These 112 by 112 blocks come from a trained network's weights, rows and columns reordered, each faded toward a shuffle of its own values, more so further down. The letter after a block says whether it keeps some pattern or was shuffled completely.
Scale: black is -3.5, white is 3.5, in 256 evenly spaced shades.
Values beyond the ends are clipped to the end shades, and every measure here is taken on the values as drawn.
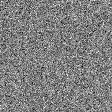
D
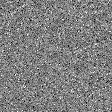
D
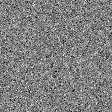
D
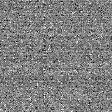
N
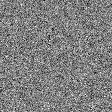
D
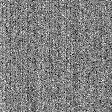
N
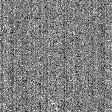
N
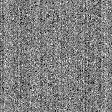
N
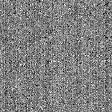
N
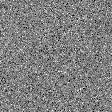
D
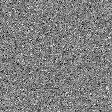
D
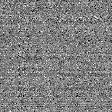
N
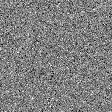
D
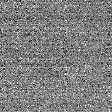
N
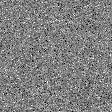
D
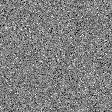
D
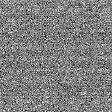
N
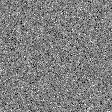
D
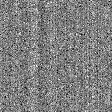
N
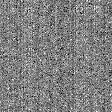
N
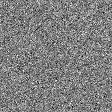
D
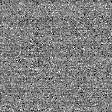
N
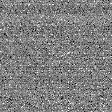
N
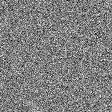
D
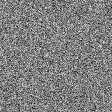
D
